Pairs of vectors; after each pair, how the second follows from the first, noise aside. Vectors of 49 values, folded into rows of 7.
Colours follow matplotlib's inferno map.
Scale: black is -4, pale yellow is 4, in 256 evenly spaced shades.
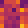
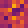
wrapped around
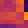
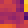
negated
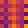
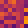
sign-scrambled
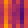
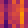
negated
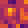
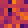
sign-scrambled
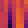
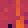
partly zeroed
